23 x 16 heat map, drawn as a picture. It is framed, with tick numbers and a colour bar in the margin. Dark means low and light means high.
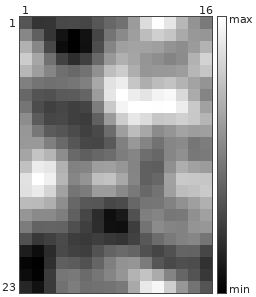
Lone odd cells: none. Mirror symmetry: none. Ninth with the lowest average: bottom left.
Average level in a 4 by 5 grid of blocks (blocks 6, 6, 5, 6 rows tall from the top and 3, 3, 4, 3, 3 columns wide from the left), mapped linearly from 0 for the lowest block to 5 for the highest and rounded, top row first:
2 1 3 4 4
2 1 4 4 4
5 3 2 2 4
0 1 2 3 2
